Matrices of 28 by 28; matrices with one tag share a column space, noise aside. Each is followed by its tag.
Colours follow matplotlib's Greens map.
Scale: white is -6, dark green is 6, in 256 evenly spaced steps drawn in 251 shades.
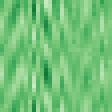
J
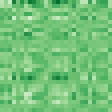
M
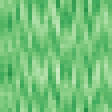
J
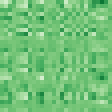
M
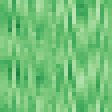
J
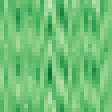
J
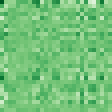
M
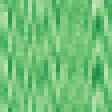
J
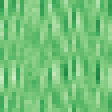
J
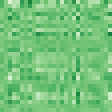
M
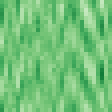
J
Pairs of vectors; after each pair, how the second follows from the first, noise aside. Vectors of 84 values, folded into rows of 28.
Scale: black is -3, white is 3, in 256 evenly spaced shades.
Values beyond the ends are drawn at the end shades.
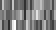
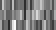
copied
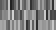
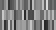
wrapped around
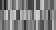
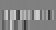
partly zeroed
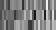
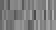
shrunk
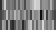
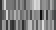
copied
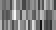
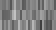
shrunk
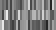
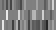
partly zeroed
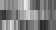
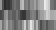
wrapped around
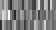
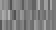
shrunk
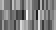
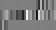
partly zeroed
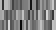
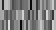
copied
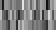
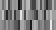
wrapped around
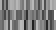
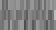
shrunk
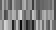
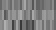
shrunk
